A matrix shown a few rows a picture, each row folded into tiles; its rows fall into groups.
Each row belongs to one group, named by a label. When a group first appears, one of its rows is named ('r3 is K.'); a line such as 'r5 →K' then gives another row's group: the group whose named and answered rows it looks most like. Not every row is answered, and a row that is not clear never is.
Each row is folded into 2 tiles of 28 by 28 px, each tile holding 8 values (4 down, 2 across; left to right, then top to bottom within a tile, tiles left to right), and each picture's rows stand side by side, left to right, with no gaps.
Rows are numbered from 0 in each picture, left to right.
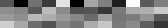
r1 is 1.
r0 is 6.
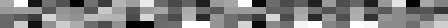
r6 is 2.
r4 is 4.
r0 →4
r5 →2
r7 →1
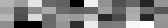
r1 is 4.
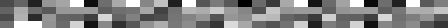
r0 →2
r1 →4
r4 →6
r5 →4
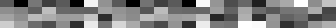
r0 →6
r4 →2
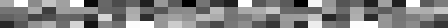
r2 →2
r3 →6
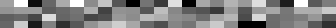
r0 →4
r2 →6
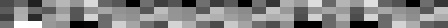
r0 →2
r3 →6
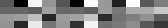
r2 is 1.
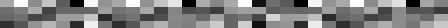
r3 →1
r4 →4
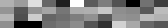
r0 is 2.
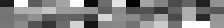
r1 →4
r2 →1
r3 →2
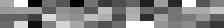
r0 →4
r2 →2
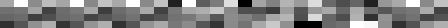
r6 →2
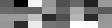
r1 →2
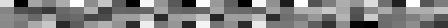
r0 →1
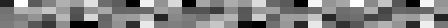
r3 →1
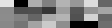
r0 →1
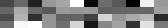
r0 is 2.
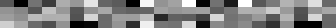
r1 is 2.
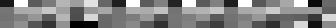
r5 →4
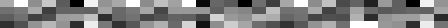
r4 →6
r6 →2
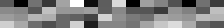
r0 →6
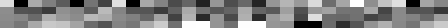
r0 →1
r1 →6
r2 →1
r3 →2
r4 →2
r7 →1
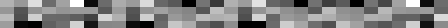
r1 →4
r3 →6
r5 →6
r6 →6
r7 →4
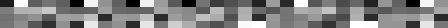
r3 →6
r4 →2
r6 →2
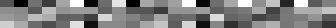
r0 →6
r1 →4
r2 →1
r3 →4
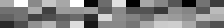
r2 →1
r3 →6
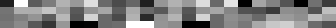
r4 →1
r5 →6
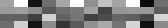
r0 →4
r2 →4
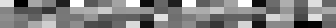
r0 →1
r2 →4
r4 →4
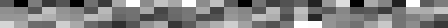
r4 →6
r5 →2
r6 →1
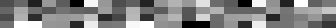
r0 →2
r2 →2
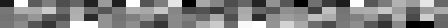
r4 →2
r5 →6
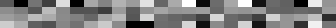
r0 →6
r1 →1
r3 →4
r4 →4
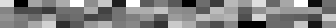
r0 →1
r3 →6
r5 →4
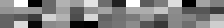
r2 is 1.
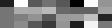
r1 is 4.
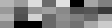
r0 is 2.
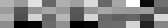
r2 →4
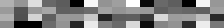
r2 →4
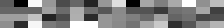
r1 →2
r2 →1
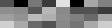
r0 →6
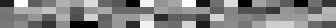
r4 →1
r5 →6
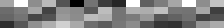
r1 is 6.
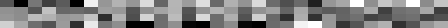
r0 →6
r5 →2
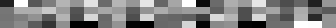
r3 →4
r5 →2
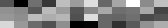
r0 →6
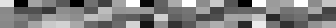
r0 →1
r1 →6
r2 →4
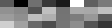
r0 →6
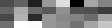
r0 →2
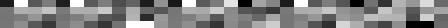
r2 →2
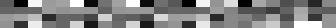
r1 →4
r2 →4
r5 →2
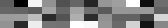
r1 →2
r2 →4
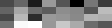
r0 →2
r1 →6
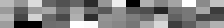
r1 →2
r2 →1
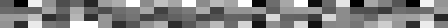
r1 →2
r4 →4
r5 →4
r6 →1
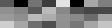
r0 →6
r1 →1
